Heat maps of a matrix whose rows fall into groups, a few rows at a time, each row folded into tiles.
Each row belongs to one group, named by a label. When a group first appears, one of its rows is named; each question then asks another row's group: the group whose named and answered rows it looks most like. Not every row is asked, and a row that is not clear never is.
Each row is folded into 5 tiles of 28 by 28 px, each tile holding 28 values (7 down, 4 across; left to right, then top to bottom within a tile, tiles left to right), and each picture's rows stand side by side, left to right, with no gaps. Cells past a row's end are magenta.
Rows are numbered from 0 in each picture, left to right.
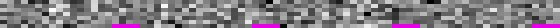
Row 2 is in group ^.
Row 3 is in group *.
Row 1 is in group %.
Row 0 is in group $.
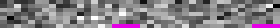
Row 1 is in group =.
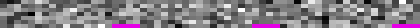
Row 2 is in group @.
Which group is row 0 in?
*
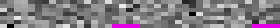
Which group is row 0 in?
=
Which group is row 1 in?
^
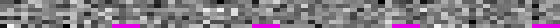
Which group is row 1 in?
@
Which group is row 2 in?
%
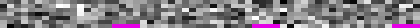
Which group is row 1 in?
%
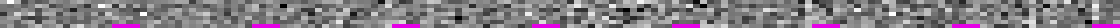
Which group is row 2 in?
%
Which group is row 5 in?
%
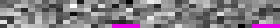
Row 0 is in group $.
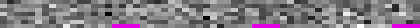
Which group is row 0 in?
*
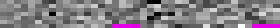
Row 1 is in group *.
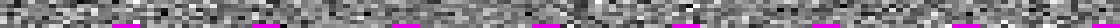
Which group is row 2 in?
^
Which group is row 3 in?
*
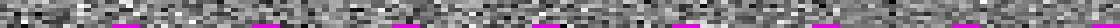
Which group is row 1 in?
$
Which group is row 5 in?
%
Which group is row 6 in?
^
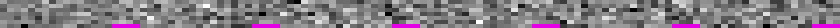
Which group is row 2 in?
*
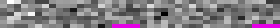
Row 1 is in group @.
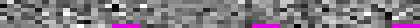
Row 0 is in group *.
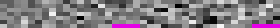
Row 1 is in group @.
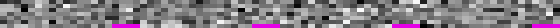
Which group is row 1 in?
%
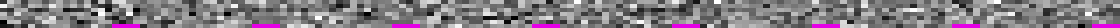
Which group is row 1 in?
^
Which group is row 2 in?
$
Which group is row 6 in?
%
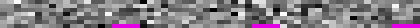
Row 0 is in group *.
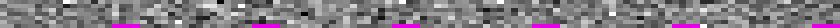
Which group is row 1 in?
$
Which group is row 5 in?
=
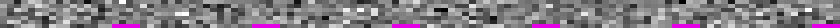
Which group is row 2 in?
@
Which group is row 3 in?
@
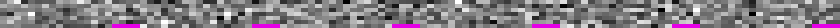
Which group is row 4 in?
%
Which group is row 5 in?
^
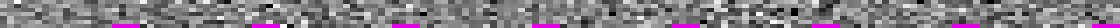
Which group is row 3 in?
=
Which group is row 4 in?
^
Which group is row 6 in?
$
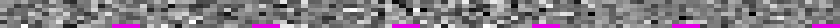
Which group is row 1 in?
$
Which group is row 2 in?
%
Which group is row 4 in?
*
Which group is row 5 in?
^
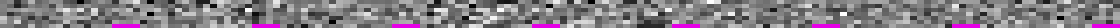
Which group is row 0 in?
@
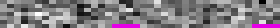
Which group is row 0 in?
$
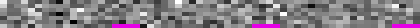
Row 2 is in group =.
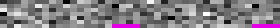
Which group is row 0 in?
=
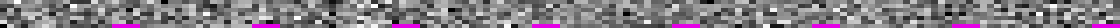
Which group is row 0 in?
^
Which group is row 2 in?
^
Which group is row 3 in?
=
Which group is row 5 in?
*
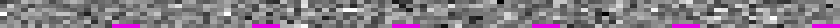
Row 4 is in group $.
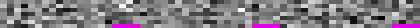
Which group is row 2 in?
@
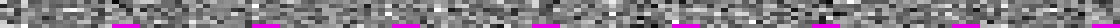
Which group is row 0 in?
%
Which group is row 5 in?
$
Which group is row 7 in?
%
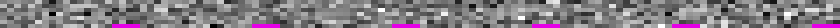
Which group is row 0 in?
^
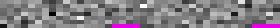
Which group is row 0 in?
^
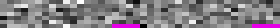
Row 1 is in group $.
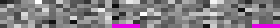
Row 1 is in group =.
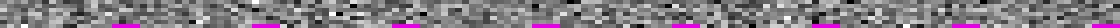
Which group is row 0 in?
$
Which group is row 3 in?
=
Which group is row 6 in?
*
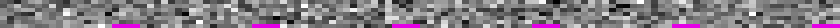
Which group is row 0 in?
*
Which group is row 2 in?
%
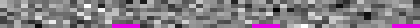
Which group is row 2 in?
$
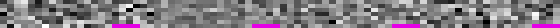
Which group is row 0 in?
=
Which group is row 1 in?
%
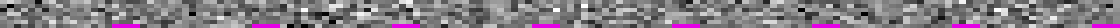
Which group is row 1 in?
^
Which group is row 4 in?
%
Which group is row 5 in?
=
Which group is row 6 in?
@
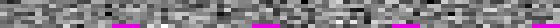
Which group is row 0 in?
*
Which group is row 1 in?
$
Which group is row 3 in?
*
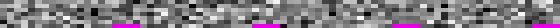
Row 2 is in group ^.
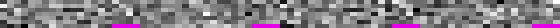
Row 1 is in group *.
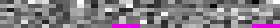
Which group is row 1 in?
@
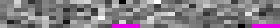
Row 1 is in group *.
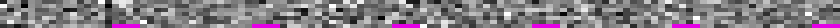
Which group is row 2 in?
@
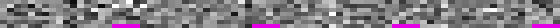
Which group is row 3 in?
%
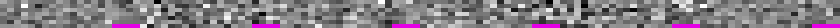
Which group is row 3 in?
$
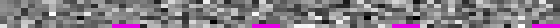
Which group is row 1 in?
@
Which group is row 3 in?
^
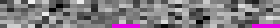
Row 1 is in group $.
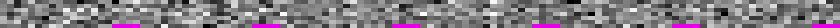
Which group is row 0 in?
@
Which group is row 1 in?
$
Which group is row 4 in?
*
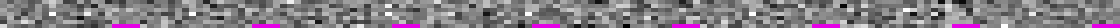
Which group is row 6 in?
%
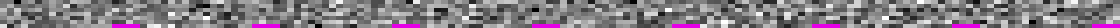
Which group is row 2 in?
%
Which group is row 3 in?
@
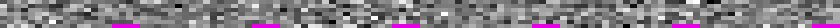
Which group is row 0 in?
$
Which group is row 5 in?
*
